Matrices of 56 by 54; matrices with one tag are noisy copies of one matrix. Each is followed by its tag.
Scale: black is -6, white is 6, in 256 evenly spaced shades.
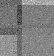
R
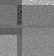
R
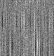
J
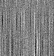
J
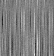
J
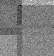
R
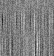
J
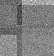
R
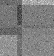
R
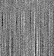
J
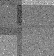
R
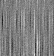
J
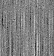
J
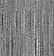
J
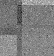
R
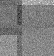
R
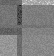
R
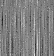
J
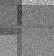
R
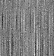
J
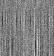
J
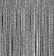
J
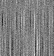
J
